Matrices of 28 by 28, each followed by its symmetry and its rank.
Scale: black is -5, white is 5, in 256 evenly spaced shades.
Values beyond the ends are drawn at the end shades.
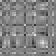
symmetric, rank two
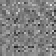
neither, rank five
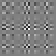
symmetric, rank one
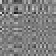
neither, rank three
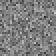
neither, full rank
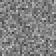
neither, full rank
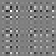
symmetric, rank one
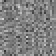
neither, rank five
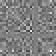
symmetric, rank three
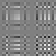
symmetric, rank one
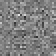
neither, rank five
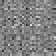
neither, rank five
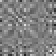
symmetric, rank three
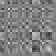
symmetric, rank two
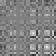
symmetric, rank two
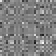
symmetric, rank two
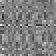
neither, rank three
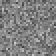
neither, full rank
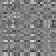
neither, rank three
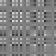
symmetric, rank one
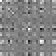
symmetric, rank three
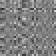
neither, rank three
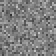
neither, full rank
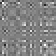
symmetric, rank three
